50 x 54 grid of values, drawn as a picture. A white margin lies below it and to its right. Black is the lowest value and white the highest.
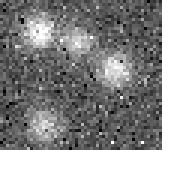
Bumps: four. Odd rows or columns: none. Ninth with the highest average: top left.
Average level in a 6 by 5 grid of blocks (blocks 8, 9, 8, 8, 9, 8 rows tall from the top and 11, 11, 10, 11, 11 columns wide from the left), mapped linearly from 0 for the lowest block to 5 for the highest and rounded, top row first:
12100 | 25410 | 01251 | 00031 | 03000 | 13000
